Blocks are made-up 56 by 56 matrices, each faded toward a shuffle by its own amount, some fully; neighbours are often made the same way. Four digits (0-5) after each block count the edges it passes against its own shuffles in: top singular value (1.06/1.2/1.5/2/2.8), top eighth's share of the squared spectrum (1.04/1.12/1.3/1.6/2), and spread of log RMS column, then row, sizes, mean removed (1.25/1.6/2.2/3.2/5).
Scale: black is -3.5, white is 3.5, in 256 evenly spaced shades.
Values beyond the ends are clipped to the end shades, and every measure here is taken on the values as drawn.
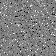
0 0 0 0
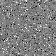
2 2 0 0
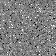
1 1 0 0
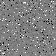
2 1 0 0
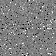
3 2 0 1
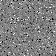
2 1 0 0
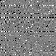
4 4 1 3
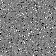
0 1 0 0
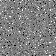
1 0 0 0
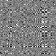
4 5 2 3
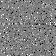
2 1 0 0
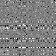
4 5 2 3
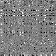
4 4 1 2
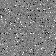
2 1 0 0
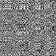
4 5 2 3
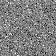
0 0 0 0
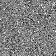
0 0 0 0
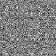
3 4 2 2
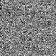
3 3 1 1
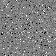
2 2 0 0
